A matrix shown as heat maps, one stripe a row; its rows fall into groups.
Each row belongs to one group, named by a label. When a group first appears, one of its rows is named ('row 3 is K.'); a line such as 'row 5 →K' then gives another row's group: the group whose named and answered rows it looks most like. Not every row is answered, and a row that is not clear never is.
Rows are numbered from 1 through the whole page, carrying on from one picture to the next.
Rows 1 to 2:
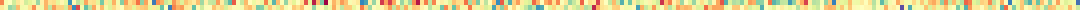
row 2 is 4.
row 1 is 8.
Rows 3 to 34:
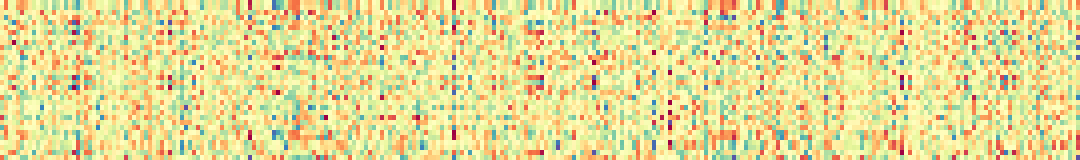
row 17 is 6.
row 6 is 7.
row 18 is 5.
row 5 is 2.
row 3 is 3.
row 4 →3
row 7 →4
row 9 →5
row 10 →8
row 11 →5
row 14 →7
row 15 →4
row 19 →4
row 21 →7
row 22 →8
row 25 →6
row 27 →2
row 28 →6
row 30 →3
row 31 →6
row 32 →6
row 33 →5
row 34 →7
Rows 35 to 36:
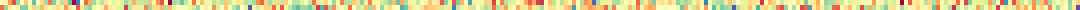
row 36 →7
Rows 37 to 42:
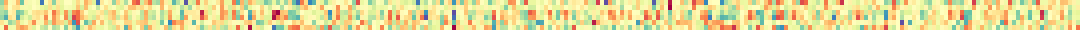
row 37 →6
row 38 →6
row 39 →7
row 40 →7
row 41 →4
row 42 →3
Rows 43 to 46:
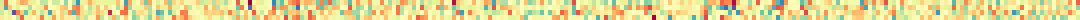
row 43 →3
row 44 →7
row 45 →4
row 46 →2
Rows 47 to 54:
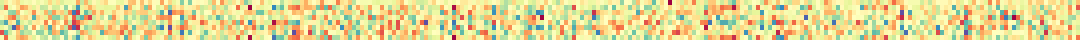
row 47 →6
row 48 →3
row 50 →5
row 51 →7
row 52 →4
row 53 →8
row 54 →3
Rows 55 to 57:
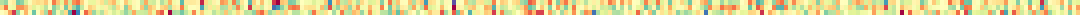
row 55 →7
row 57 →5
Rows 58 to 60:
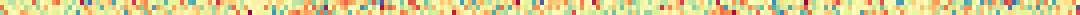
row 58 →4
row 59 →8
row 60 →3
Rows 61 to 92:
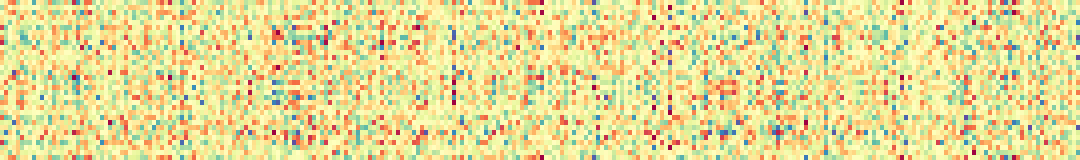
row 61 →5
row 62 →6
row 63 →5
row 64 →2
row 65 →8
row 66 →8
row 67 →7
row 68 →7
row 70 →4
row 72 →8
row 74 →7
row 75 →4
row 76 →5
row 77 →3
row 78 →4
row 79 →3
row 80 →6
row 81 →3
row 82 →2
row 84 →8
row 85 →4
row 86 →8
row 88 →2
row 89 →8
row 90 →6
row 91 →8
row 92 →5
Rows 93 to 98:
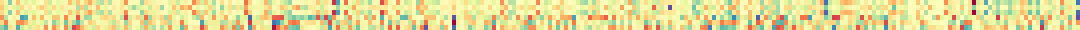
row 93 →8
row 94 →2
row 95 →8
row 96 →7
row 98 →7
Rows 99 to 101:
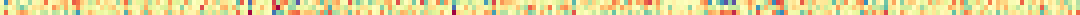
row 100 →7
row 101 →3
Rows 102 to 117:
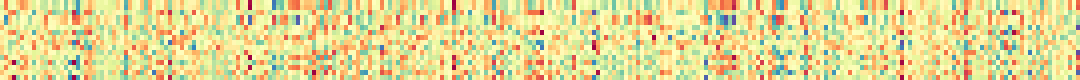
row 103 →3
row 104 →5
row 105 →7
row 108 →5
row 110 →4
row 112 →8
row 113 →3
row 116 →8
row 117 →5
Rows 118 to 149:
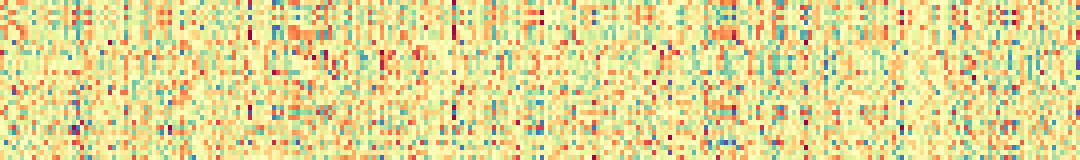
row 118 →3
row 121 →7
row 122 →5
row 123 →3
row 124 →3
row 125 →3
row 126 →4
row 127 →2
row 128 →8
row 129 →8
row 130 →8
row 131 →8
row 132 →7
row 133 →8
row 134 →2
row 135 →5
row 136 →4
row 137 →2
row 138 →4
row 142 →4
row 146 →7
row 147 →4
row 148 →2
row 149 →4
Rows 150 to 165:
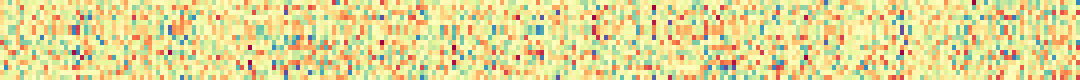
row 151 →2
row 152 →6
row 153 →4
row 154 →2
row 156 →4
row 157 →6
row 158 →8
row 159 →3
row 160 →5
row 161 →4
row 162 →3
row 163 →7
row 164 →6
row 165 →6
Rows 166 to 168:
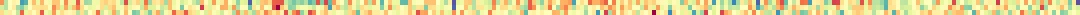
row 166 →7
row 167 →7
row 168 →2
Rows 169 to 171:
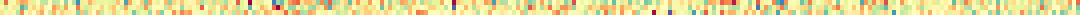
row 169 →3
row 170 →7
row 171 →2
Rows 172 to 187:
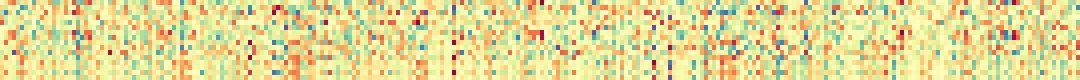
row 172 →5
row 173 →7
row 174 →7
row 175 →2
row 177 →6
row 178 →5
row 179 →5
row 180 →3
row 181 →6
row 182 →4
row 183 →3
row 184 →2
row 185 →2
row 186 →3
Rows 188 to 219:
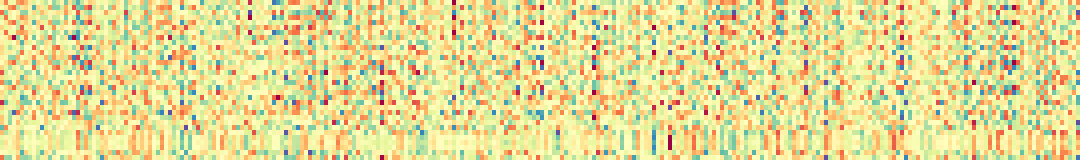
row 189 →5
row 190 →7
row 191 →3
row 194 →3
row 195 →5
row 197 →4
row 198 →2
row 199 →4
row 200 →5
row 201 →4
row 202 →8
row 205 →5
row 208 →8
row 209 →2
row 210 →4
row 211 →4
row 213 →6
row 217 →6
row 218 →6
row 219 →8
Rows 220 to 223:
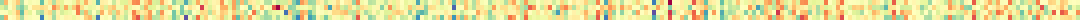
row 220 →6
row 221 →7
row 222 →6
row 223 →6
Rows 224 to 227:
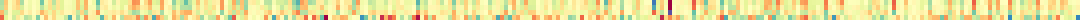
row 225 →6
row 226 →2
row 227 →8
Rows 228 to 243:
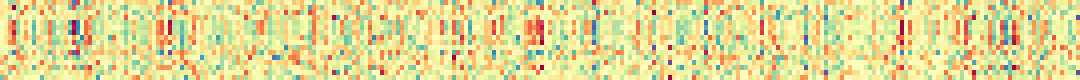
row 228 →4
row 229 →5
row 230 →2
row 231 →8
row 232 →5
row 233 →5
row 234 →5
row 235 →5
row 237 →6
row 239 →3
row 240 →2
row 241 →5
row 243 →6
